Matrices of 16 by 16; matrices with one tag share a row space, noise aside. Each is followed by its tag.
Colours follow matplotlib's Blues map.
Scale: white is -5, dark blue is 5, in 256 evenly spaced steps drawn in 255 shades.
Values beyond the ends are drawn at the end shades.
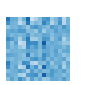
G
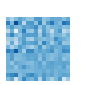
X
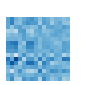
X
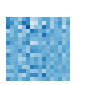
G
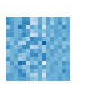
G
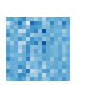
G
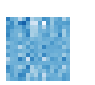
G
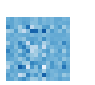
G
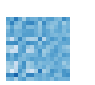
X
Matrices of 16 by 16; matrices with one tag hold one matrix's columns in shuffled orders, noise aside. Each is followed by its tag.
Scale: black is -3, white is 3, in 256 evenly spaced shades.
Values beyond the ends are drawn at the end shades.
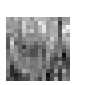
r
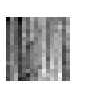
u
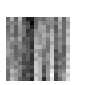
u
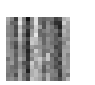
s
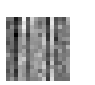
s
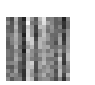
s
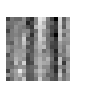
s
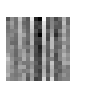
s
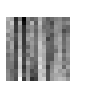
u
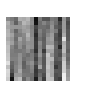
u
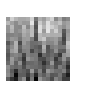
r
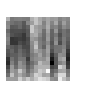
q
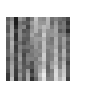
u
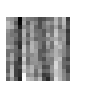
u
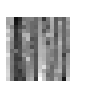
u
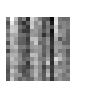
s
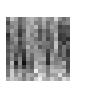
q
